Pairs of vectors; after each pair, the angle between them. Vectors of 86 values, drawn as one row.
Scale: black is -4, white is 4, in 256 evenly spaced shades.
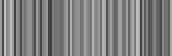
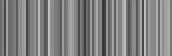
partly opposed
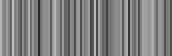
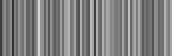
nearly opposite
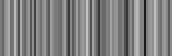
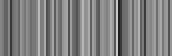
partly aligned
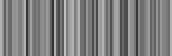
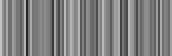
nearly parallel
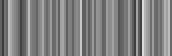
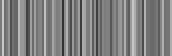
partly opposed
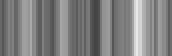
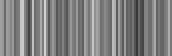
partly opposed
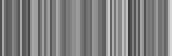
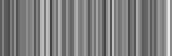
partly aligned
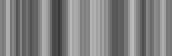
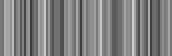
partly aligned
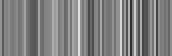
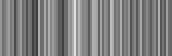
partly aligned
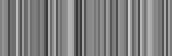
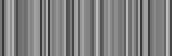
partly opposed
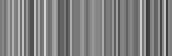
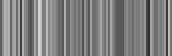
partly aligned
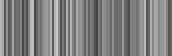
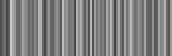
orthogonal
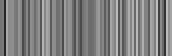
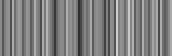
partly aligned
